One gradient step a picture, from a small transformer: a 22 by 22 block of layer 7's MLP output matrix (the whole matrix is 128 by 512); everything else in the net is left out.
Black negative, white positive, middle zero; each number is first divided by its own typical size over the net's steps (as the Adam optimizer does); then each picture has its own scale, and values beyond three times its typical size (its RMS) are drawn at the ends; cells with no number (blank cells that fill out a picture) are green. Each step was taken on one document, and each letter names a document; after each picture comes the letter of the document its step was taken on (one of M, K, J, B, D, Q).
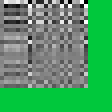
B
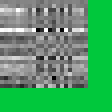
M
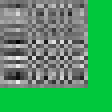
M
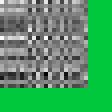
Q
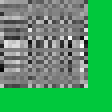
B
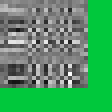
Q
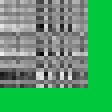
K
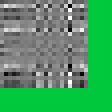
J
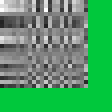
Q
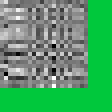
M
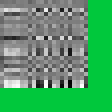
B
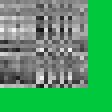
K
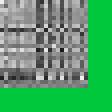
K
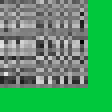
K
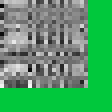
B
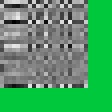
B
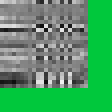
K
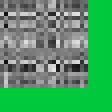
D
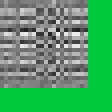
D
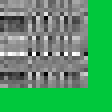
Q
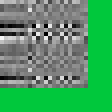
Q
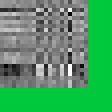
J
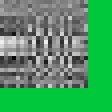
Q
